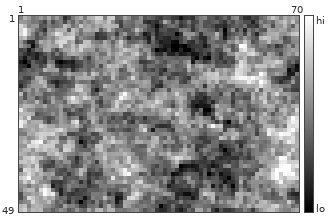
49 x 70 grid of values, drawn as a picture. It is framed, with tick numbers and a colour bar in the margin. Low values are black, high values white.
Stripes: none. Mirror symmetry: none. Odd rows or columns: none. Slope: none. Grain: blotchy. Ninth with the lowest average: top middle. Average level on the scale: 50%.
